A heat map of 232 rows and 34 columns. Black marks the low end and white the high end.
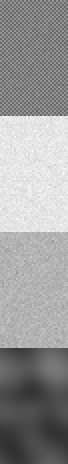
The table splits into 4 rows of 1 panel. Panel 1,1: middling, checkered. Panel 2,1: very high, fine-grained, faint in contrast. Panel 3,1: high, fine-grained, faint in contrast. Panel 4,1: low, smooth.
